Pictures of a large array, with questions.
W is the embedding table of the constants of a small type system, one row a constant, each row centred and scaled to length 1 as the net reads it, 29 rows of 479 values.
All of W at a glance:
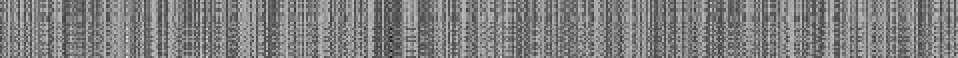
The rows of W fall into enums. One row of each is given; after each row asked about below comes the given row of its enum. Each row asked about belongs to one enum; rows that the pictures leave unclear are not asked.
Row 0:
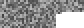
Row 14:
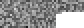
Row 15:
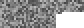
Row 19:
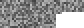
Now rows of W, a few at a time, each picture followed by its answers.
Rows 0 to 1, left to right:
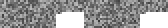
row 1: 19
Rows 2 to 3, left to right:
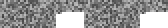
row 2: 0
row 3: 0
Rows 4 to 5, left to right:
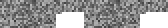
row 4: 19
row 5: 19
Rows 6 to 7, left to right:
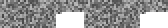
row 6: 0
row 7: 0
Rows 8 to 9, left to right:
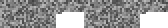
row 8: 15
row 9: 15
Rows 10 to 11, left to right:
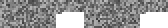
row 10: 15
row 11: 19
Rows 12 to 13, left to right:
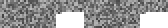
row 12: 0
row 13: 19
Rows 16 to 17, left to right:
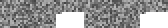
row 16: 19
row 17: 0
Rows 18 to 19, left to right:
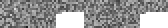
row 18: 14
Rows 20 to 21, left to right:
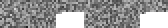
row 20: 14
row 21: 0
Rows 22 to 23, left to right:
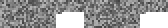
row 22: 15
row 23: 19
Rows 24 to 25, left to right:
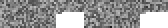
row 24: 15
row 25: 14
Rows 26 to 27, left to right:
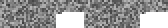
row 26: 15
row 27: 0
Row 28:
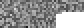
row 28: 14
